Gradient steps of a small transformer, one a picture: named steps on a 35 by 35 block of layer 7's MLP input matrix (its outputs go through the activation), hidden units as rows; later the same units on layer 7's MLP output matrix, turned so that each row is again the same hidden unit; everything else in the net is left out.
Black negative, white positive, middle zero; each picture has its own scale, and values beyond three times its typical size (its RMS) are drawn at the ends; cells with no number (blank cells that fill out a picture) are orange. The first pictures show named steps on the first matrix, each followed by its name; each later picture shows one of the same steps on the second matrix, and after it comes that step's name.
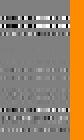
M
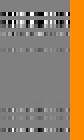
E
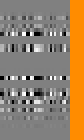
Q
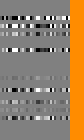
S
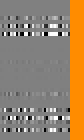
M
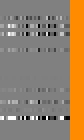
S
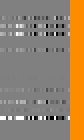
S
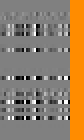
Q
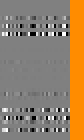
M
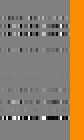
S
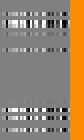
E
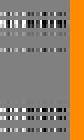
E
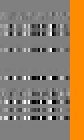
Q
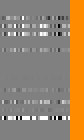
S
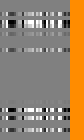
E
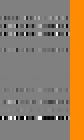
S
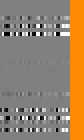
M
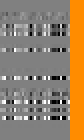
Q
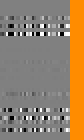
M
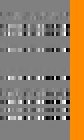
Q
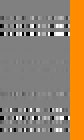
M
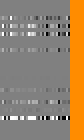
S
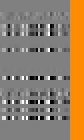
Q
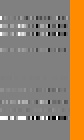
S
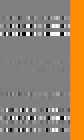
M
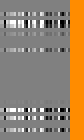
E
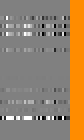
S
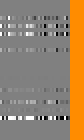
S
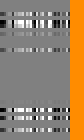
E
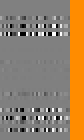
M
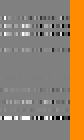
S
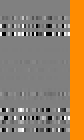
M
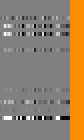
S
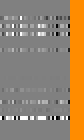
S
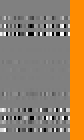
M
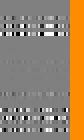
M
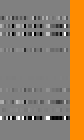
S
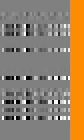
Q
